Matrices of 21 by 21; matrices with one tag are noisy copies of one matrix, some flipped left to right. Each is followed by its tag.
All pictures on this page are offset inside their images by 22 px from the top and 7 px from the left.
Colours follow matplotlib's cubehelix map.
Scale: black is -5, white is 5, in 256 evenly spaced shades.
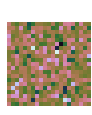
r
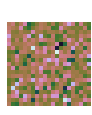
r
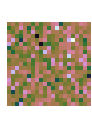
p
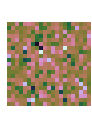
r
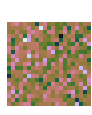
p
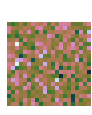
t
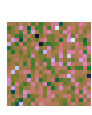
p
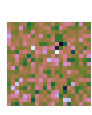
r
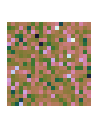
p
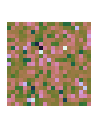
r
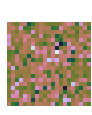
r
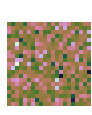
t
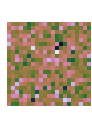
r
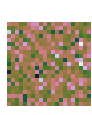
t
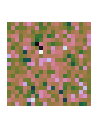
r
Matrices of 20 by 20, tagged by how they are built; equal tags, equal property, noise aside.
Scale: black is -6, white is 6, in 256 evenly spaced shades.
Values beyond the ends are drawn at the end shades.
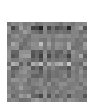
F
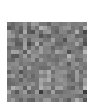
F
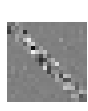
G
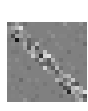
G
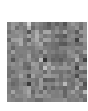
F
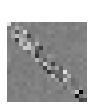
G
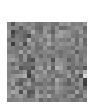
F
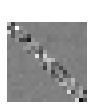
G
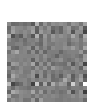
F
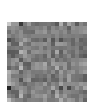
F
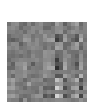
F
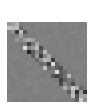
G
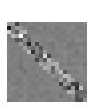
G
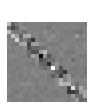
G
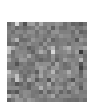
F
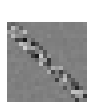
G
